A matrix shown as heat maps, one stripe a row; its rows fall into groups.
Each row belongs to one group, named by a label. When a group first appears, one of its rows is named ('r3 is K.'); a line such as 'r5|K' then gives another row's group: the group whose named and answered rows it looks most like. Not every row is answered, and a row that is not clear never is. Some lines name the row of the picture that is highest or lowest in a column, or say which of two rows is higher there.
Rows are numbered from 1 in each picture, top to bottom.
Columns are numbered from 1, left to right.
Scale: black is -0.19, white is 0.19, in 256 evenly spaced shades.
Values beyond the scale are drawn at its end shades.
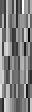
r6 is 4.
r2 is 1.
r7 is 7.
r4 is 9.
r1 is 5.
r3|7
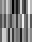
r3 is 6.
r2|1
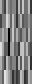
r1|1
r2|1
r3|6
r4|4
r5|1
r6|9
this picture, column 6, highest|4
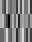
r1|1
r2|4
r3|1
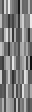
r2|4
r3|5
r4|4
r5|1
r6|7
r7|5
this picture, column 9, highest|8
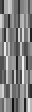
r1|5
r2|4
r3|1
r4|9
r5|1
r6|5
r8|9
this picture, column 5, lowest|2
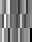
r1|7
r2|9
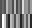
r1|5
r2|6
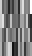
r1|4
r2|4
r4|9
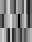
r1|7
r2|5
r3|6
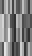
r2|7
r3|7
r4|9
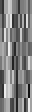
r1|5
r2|5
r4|7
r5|9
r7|5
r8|9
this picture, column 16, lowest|4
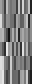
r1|1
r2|7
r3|4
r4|5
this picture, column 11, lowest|4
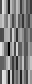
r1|6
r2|7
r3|1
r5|9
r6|6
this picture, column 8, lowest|4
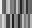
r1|7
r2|4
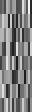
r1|1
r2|6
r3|7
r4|7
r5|1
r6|9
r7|4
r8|5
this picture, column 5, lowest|2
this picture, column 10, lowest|7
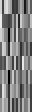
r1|9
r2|4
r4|6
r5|5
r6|6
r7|6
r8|6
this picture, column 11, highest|2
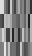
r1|6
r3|4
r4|9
